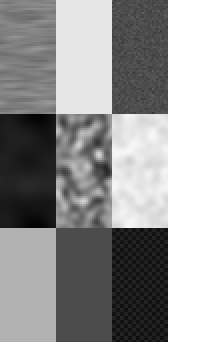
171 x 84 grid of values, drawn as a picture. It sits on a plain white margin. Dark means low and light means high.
It is made of 3 by 3 panels. Panel 1,1: middling, streaked across, faint in contrast. Panel 1,2: very high, flat. Panel 1,3: low, fine-grained, faint in contrast. Panel 2,1: very low, smooth, faint in contrast. Panel 2,2: middling, blotchy, strong in contrast. Panel 2,3: very high, blotchy, faint in contrast. Panel 3,1: high, flat. Panel 3,2: low, flat. Panel 3,3: very low, checkered, faint in contrast.
